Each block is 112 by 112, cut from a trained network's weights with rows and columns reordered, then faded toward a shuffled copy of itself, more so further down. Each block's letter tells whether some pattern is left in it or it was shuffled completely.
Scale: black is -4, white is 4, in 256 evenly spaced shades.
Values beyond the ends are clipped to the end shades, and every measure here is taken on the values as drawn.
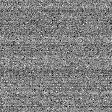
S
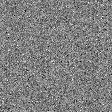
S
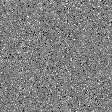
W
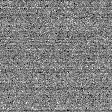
S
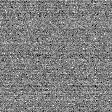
S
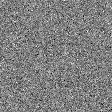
W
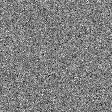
S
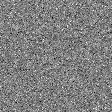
W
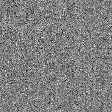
S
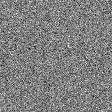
S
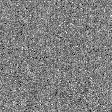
S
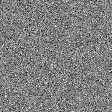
W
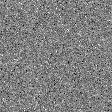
W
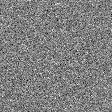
W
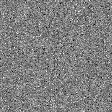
S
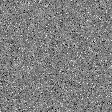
W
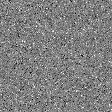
W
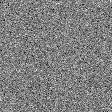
W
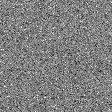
W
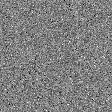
W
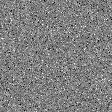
W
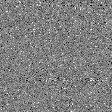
S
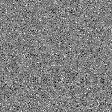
S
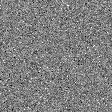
W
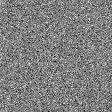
W
